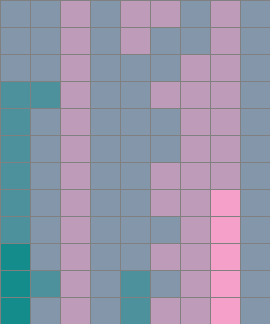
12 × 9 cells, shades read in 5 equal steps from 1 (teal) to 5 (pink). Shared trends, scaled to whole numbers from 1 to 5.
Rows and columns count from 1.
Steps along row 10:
up up down same up same up down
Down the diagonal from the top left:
3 3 4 3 3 3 4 5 3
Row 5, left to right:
2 3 4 3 3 3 4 4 3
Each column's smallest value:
1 2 4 3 2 3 3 4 3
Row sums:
31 30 30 29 29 29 30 31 30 30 27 29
